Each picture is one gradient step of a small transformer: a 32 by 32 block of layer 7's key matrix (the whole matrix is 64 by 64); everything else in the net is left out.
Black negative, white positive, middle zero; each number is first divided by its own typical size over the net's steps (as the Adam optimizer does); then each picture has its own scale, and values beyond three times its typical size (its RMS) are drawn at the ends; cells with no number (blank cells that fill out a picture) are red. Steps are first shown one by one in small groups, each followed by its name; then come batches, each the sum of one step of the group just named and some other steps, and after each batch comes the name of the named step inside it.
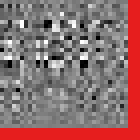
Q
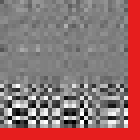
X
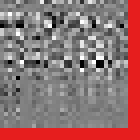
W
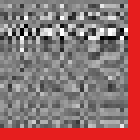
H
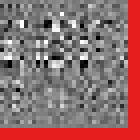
Q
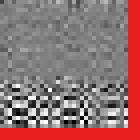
X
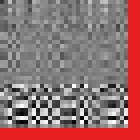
X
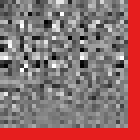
Q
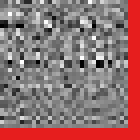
W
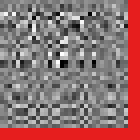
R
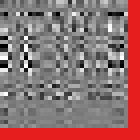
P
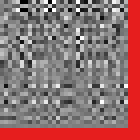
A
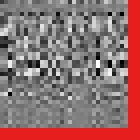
P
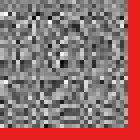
R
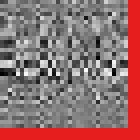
A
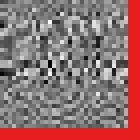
R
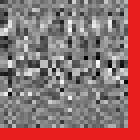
P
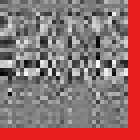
A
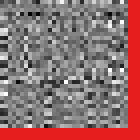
P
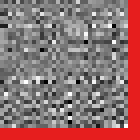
A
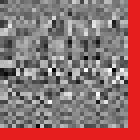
A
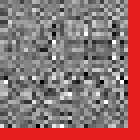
A
